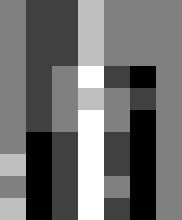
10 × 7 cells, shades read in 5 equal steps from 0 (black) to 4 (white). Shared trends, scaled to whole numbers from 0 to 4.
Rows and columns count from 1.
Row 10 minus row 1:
1 -1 0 1 -1 -2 0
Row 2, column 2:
1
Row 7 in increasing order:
0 0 1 1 2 2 4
